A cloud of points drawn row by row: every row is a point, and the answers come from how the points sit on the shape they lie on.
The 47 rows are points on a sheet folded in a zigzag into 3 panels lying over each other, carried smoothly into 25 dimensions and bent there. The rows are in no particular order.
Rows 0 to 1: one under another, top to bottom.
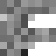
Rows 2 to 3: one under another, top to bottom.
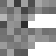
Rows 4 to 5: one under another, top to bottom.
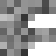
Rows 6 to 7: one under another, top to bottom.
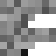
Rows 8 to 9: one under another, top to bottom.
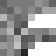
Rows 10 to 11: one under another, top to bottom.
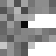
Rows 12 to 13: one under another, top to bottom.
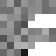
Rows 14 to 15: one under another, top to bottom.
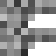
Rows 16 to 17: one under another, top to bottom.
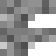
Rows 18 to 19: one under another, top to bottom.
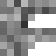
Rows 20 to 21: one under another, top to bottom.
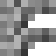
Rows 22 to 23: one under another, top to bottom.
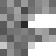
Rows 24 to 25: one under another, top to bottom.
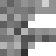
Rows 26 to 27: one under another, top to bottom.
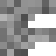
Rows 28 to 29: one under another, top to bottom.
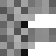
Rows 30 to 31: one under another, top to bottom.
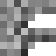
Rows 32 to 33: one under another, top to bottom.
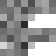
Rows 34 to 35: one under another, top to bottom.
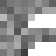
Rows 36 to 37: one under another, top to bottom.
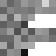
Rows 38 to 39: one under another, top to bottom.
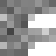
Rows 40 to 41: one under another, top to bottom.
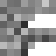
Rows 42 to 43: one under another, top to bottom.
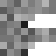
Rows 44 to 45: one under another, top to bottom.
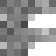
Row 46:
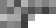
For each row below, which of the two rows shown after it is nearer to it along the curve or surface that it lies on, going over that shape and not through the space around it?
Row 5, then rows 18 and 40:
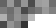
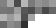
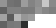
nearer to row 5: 40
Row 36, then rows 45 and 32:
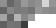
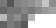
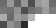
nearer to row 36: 45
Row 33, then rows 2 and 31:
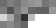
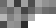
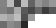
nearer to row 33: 31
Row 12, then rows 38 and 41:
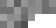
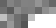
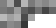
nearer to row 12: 41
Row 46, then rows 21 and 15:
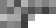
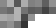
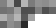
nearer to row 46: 15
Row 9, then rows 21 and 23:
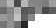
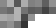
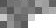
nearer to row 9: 21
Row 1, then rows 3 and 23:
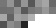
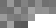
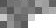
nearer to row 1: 23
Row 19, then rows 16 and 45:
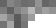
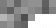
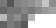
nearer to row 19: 16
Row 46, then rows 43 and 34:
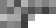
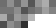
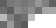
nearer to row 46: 34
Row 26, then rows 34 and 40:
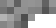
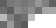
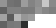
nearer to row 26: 34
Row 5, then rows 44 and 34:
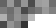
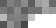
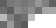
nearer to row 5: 44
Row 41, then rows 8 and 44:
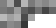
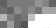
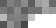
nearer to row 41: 8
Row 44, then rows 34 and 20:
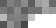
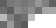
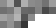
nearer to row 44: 34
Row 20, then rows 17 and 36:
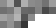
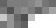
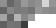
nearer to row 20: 17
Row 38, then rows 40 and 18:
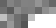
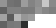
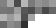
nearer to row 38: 18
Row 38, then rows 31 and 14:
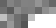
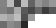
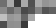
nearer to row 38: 31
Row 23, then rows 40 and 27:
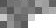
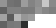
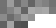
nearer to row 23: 40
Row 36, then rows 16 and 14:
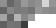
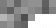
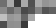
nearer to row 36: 14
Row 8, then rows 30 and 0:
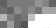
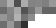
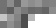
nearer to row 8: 0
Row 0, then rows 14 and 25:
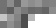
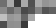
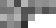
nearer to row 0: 25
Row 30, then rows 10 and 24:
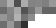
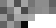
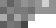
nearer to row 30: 10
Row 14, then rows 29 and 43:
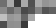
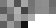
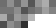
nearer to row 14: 43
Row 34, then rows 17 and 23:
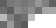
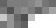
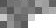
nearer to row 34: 17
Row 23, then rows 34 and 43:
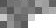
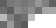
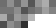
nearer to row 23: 43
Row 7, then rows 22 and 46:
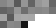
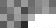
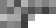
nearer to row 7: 22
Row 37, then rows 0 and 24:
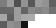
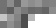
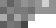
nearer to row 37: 24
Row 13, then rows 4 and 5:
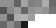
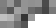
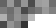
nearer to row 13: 5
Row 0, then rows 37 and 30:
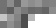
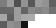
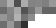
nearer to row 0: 30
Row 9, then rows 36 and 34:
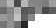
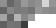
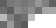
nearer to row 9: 34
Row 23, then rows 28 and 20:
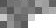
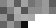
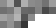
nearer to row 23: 28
